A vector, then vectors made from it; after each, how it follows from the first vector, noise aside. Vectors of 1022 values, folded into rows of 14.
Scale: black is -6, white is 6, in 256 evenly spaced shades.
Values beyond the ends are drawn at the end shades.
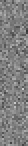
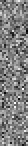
scaled up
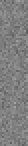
shrunk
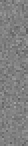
shrunk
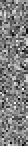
scaled up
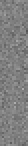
shrunk
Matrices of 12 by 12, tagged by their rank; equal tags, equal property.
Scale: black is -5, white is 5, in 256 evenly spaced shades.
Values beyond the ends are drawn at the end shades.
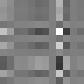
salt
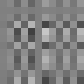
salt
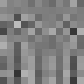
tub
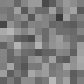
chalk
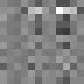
tub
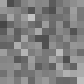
chalk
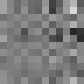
tub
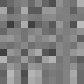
tub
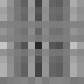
salt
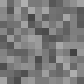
chalk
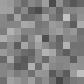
chalk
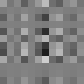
salt
